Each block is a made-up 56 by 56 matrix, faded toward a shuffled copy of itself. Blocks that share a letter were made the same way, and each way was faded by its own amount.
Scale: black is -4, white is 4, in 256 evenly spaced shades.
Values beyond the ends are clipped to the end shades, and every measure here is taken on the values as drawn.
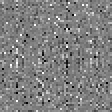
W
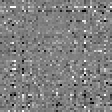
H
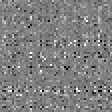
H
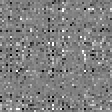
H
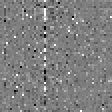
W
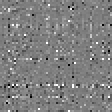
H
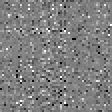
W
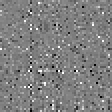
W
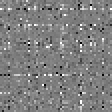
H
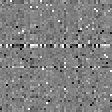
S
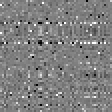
S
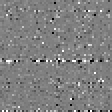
H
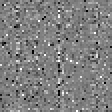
W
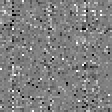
W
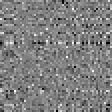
S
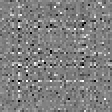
S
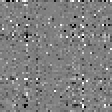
H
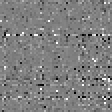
H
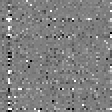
H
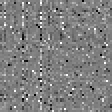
W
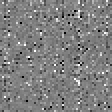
W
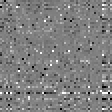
S
